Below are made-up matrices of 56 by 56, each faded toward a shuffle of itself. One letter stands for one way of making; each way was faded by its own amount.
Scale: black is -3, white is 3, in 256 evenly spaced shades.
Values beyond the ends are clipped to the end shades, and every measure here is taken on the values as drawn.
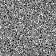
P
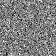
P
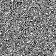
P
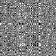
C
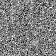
P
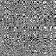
C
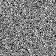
P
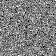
P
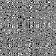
C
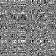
C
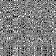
C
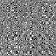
C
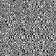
C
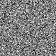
P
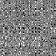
C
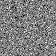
P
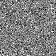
P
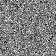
P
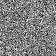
P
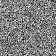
P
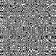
C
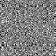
C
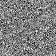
P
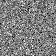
P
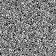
P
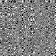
C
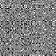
C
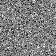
P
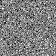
P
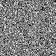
P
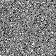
P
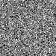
P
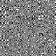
C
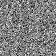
P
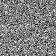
P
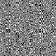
C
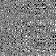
C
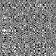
C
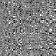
C
